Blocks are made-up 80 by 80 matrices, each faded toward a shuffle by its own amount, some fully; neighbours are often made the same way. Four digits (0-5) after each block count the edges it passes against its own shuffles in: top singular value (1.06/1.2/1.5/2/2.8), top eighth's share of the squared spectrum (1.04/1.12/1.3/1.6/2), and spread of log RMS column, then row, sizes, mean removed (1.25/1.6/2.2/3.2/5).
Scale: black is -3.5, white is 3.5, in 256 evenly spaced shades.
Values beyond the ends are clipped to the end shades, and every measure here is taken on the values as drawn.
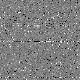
3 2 0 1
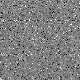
3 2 0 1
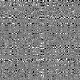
4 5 2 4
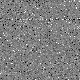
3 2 0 1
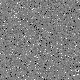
0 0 0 0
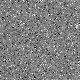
0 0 0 0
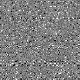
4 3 1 3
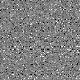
3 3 1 2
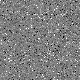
2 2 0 0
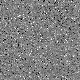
2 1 0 0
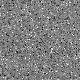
2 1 0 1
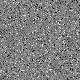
2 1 0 0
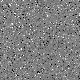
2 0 0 0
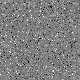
1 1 0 0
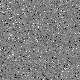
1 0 0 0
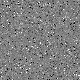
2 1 0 0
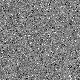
0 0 0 0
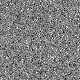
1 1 1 0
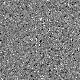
1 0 1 0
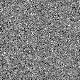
0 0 1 0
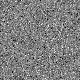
0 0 0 0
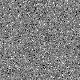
0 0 0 0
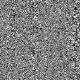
1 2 3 0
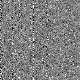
2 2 3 0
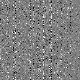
2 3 3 0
